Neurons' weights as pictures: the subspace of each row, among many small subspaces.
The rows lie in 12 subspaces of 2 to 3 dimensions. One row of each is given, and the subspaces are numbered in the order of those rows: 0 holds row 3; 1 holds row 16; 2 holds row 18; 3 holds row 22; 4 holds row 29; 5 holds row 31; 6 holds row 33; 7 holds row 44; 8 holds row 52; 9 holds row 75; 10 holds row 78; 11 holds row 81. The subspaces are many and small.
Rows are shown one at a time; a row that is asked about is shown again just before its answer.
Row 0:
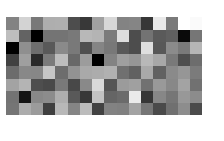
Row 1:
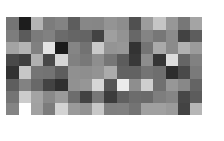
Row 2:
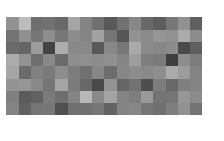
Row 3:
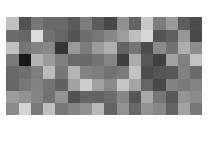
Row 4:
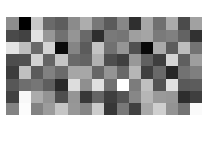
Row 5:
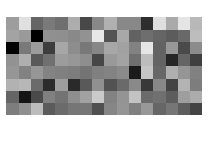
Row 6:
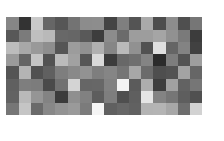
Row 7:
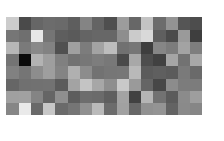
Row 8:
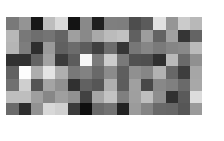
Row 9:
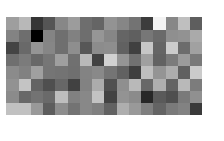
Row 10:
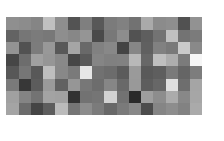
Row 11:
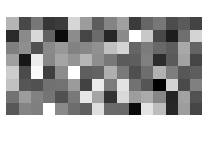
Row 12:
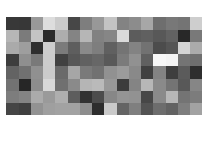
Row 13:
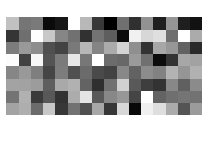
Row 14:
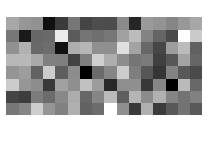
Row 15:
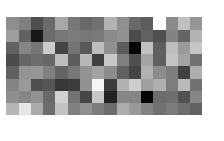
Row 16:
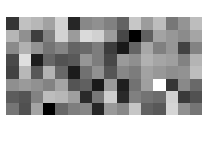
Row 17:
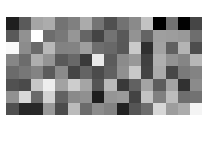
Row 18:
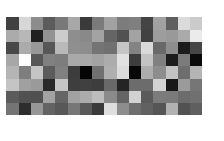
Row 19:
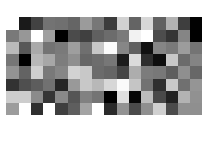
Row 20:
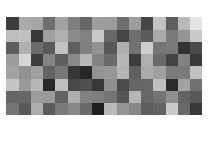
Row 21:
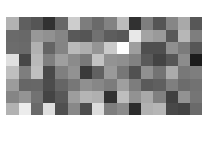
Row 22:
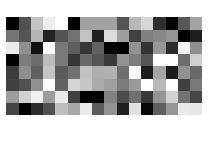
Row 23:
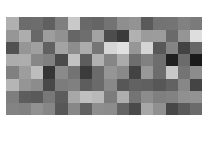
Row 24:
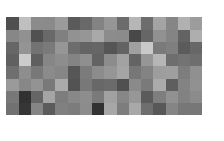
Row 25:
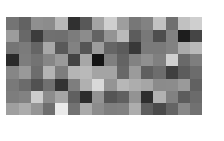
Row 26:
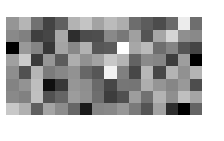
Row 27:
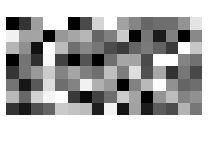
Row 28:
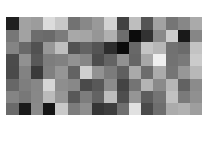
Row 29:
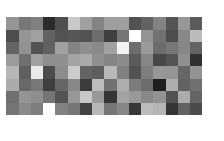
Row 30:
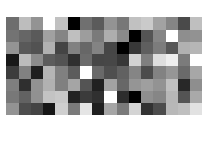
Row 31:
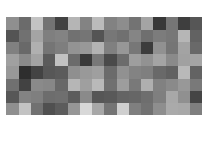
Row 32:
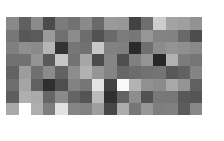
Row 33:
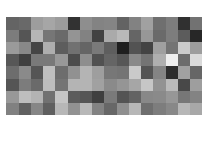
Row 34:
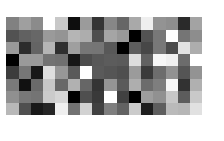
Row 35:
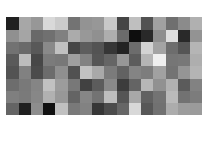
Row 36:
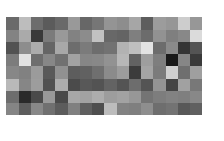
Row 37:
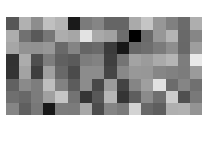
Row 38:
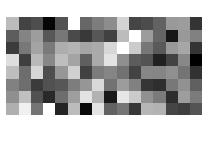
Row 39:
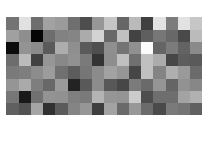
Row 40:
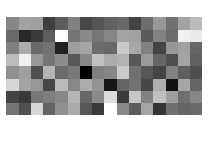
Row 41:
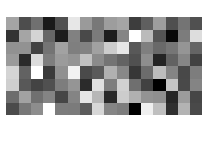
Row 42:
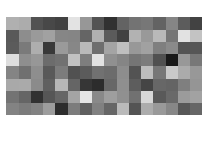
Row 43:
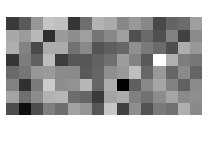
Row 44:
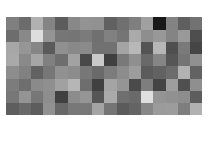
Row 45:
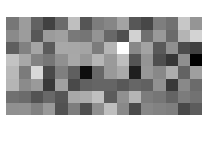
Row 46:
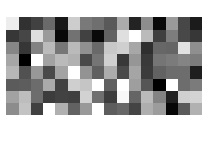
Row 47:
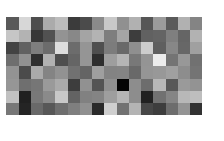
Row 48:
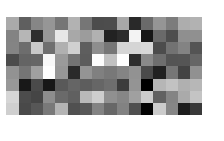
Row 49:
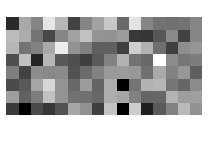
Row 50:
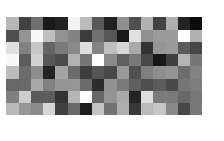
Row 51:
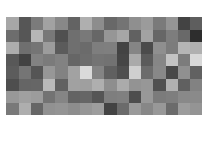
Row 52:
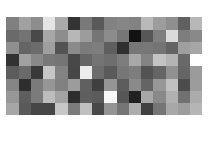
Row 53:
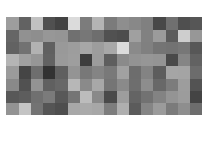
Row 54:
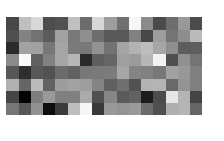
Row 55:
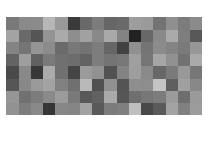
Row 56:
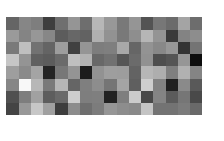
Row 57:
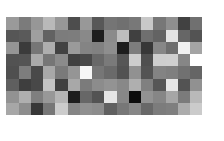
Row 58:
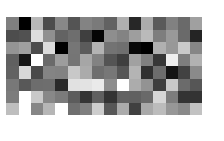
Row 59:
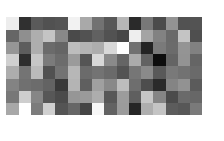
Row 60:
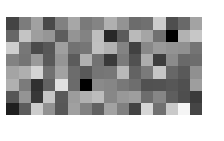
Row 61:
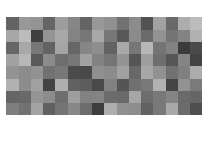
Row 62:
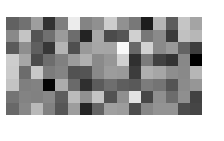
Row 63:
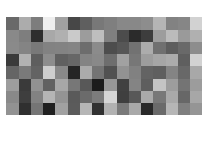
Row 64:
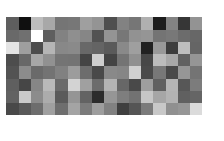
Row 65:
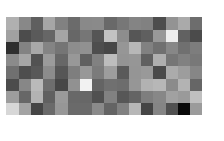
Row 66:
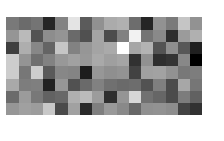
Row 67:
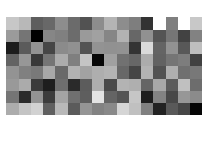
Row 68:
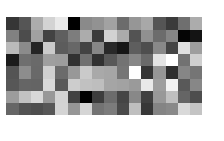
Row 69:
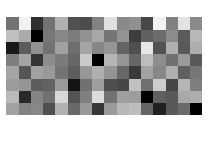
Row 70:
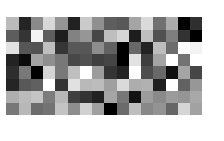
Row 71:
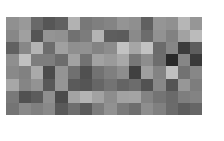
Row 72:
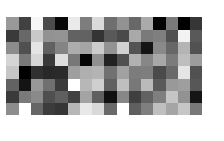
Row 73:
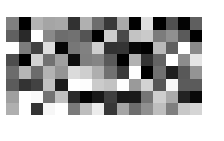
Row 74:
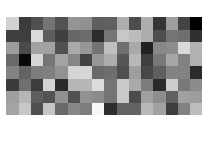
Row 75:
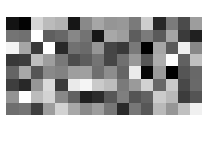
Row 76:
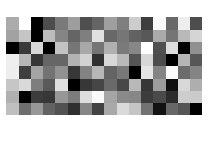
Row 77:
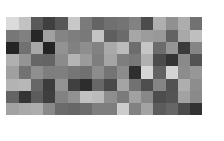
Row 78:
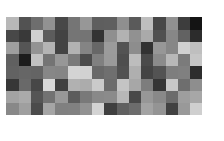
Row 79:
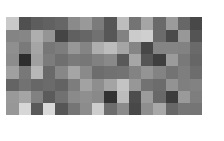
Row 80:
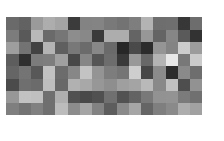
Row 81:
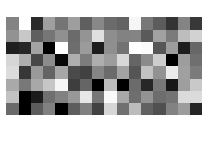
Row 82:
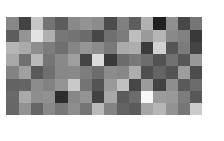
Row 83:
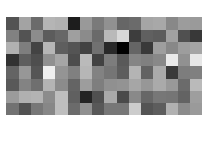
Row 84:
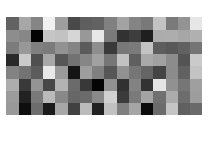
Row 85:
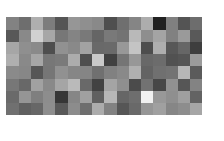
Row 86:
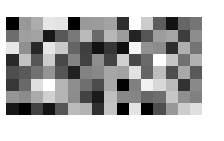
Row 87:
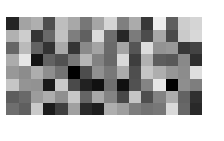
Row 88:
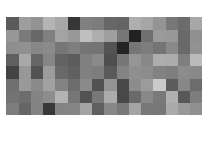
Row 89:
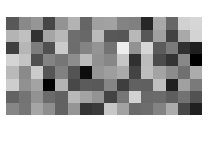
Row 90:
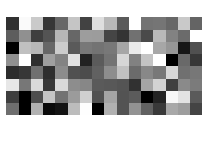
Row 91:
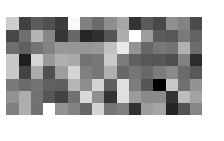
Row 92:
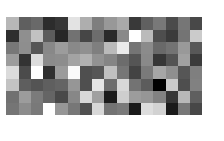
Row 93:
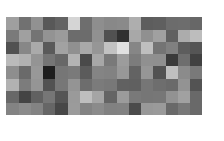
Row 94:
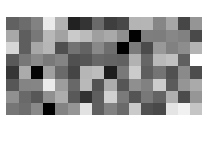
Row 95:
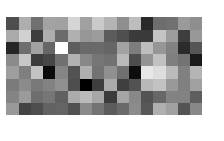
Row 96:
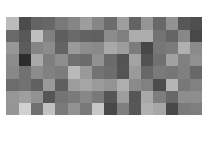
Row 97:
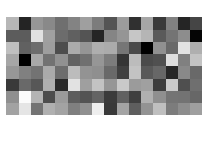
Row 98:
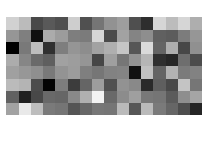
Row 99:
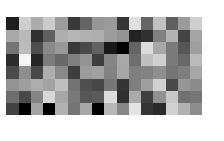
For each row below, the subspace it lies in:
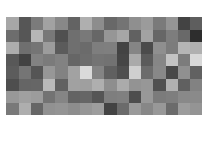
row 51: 2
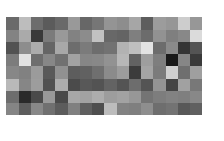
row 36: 6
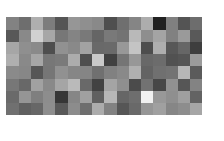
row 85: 7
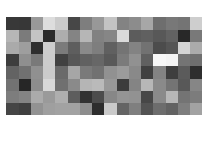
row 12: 7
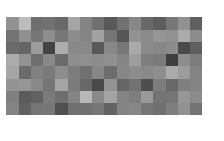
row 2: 7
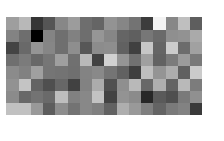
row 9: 7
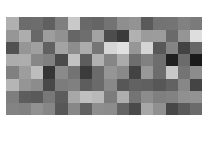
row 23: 5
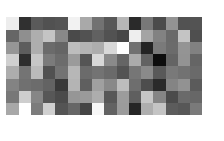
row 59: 6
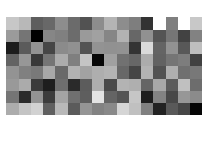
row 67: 9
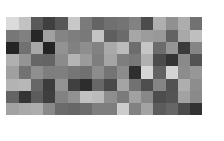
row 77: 9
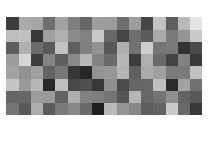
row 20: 10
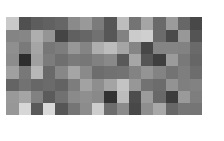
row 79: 0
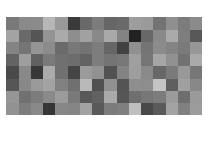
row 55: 4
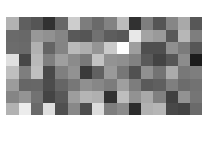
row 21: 2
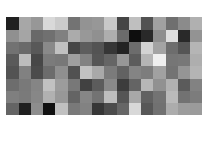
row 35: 0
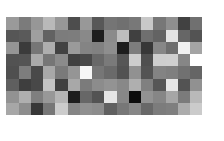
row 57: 8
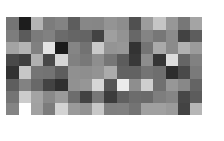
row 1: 7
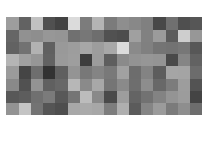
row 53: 5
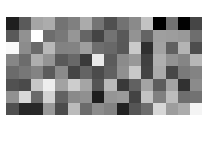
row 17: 9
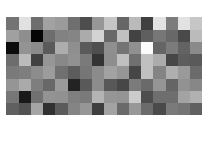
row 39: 3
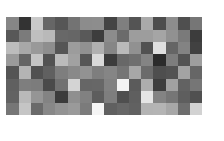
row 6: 7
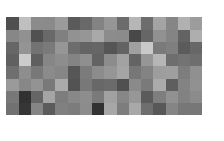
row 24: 6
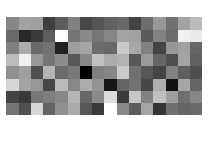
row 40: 0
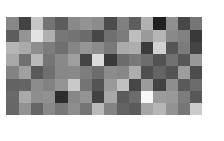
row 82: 7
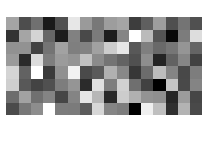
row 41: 4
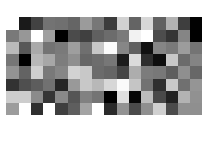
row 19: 0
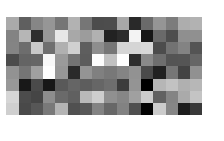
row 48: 8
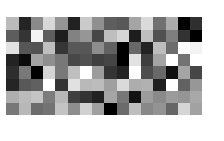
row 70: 2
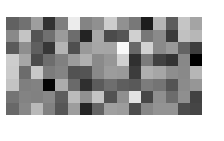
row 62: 1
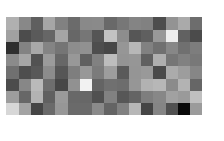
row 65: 4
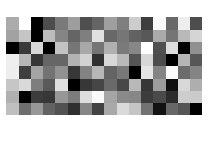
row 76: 11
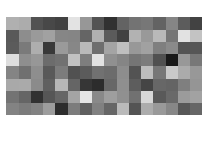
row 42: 9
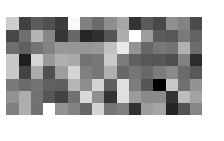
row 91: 1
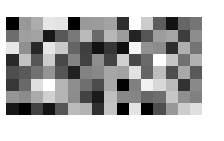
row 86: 3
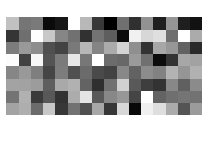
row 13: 9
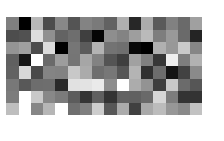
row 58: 9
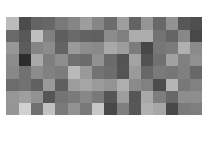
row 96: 2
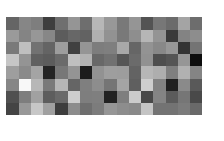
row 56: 8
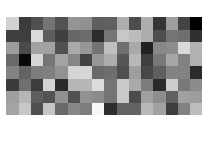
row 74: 10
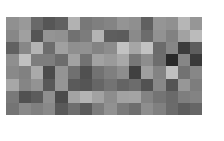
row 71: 6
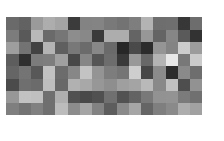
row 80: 6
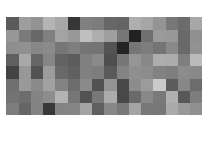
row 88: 1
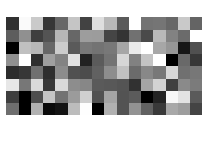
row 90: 5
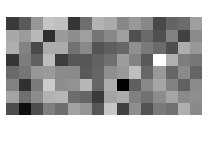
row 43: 11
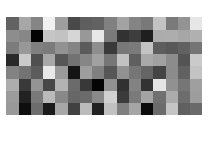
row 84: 8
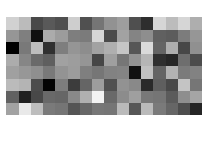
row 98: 3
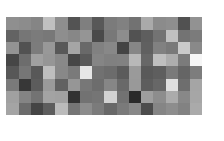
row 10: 8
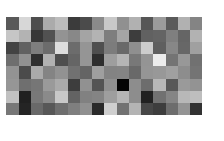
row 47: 11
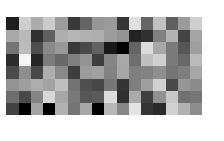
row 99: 2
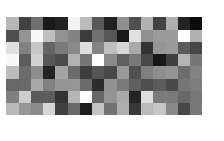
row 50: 3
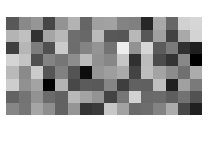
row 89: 10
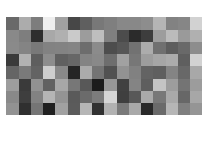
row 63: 8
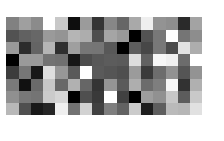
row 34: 8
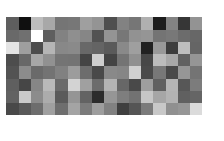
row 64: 11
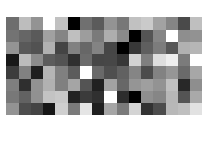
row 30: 8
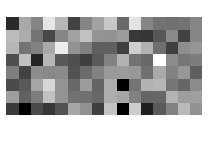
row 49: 9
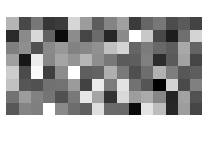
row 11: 4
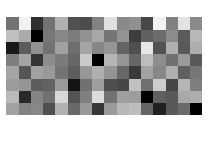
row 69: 11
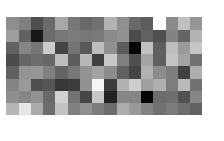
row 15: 7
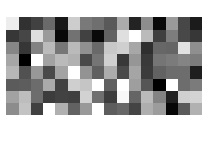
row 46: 1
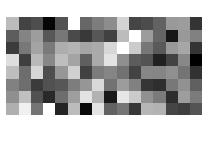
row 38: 10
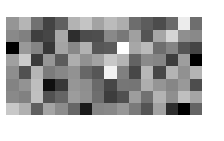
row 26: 4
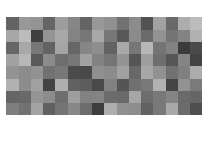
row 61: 10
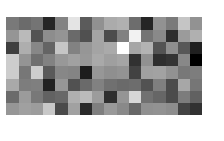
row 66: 10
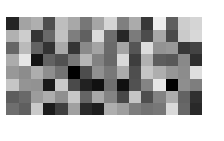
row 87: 1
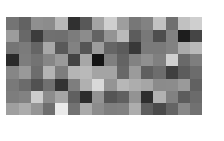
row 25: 9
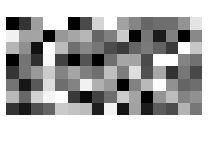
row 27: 11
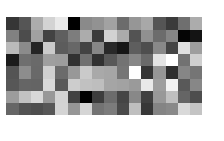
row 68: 3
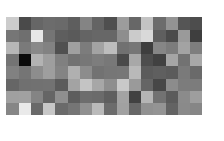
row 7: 0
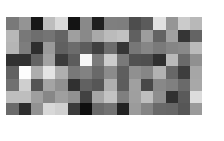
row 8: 5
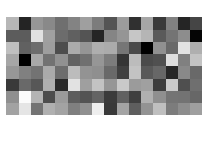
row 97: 6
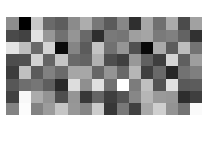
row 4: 11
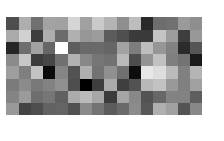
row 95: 0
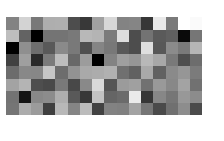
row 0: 3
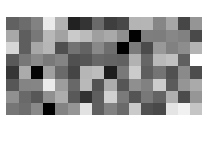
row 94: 4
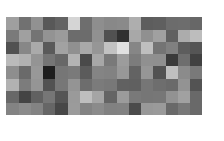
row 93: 5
